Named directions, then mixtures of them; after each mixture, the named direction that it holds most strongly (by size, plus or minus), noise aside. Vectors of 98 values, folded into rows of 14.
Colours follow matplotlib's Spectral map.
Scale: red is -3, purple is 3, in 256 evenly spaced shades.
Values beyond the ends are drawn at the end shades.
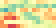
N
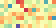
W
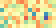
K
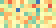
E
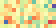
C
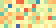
W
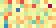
E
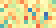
K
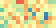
K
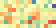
C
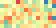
W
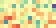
C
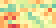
N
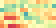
N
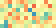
K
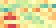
N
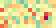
K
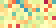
W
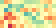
N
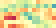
N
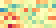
N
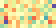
C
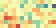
C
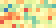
N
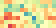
N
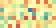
K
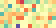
W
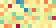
W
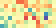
K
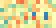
K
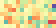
C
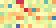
W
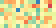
E
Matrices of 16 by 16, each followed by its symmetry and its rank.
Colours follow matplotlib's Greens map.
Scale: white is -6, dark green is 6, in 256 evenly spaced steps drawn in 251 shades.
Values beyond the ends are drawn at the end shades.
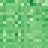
neither, rank three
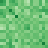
symmetric, rank three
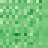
neither, rank three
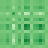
symmetric, rank one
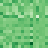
neither, rank three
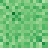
symmetric, rank three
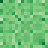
symmetric, rank three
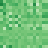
neither, rank three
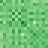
symmetric, rank three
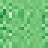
neither, rank three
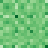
symmetric, rank three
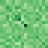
symmetric, rank three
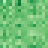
neither, rank three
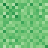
symmetric, rank three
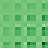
symmetric, rank one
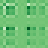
symmetric, rank one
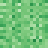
neither, rank three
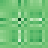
symmetric, rank one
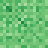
symmetric, rank three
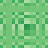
symmetric, rank one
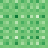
symmetric, rank one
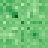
symmetric, rank three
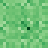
symmetric, rank three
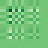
symmetric, rank one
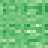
neither, rank three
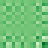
symmetric, rank one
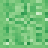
neither, rank three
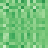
neither, rank three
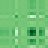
symmetric, rank one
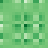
symmetric, rank one
